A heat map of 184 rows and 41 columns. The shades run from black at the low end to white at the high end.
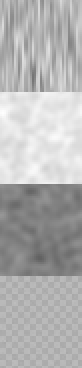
It is made of 4 by 1 panels. Panel 1,1: high, streaked downward. Panel 2,1: very high, blotchy, faint in contrast. Panel 3,1: middling, blotchy, faint in contrast. Panel 4,1: high, checkered, faint in contrast.
